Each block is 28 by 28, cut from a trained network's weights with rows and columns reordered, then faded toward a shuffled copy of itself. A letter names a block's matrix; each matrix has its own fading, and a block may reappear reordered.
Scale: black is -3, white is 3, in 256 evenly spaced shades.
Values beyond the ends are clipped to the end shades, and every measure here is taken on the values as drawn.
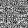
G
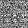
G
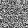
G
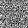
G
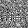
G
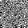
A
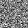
G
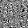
A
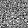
G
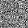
A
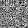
A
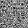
G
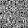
A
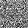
G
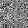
A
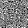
A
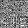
G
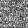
G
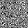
A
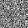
A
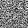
G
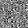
A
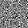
A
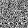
G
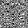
A
